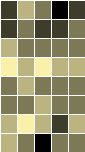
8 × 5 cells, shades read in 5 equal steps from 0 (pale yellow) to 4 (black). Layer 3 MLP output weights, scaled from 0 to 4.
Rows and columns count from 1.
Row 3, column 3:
2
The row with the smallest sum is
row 4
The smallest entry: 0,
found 3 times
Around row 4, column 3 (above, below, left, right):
2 2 1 1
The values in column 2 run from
0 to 2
